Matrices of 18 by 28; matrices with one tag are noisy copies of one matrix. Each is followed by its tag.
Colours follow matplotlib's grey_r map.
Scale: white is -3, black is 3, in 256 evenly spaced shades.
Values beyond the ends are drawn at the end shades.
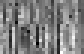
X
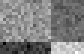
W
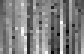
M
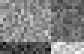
W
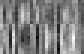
X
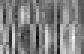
X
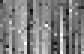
M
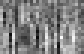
X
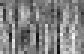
X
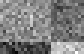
W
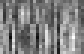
X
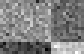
W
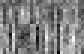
X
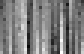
M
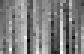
M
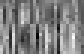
X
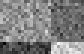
W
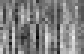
X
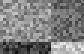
W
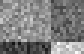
W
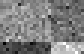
W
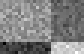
W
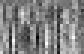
X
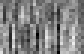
X
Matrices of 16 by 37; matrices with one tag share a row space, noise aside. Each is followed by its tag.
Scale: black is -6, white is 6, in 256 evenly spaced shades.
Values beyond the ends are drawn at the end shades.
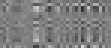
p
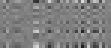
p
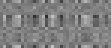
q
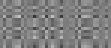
q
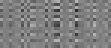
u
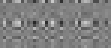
q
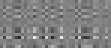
q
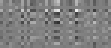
u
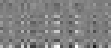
u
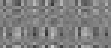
q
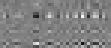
p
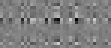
u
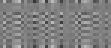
q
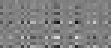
u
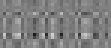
q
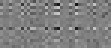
u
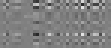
p
